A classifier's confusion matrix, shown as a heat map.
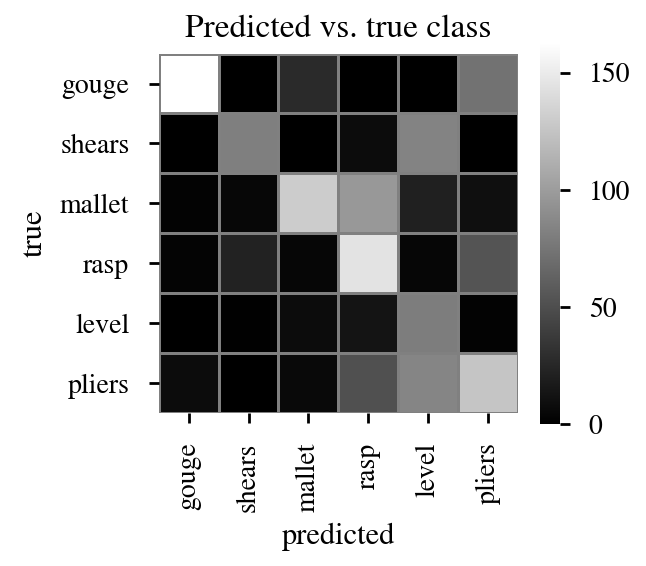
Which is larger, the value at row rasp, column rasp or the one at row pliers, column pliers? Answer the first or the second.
the first
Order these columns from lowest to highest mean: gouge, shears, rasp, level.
shears, gouge, level, rasp
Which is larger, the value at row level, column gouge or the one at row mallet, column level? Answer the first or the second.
the second
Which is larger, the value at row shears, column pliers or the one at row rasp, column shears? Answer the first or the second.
the second
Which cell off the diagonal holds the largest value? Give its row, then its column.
mallet, rasp
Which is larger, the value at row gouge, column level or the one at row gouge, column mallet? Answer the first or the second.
the second
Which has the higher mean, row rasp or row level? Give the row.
rasp
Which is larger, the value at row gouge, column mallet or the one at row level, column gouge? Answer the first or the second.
the first
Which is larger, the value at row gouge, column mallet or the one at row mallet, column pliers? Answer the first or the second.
the first
